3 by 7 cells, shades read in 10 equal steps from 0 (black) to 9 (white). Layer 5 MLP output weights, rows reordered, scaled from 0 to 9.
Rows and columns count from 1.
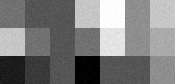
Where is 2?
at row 3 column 2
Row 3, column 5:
3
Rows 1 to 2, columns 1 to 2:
4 3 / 7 4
